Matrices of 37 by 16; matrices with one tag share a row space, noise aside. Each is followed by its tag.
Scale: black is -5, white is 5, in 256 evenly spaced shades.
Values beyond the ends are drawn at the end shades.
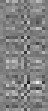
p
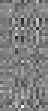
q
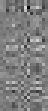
p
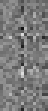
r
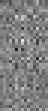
q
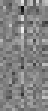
r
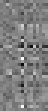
r
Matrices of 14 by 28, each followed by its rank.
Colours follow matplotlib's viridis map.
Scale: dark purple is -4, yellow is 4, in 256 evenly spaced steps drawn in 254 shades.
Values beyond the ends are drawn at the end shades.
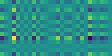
one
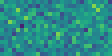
full rank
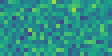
full rank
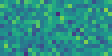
full rank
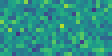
full rank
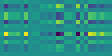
one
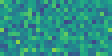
full rank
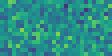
full rank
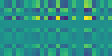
one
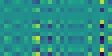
one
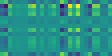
one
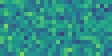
full rank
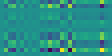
one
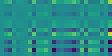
one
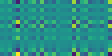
one
